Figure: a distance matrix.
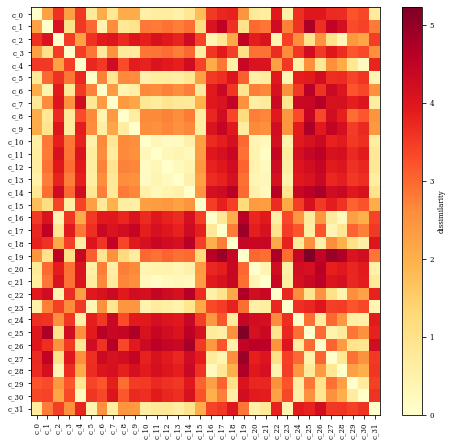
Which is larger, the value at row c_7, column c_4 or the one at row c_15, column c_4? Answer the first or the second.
the first
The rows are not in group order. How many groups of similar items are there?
4
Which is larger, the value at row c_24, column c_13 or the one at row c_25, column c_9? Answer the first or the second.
the second
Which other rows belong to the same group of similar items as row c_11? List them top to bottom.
c_0, c_5, c_7, c_10, c_12, c_13, c_14, c_20, c_21, c_23, c_31
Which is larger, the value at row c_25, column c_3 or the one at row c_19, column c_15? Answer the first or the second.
the first
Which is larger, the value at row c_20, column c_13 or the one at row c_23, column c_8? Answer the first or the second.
the second
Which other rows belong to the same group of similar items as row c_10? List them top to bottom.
c_0, c_5, c_7, c_11, c_12, c_13, c_14, c_20, c_21, c_23, c_31
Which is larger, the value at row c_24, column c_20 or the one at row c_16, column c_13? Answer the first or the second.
the first
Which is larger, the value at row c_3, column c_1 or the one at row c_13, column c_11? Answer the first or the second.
the first
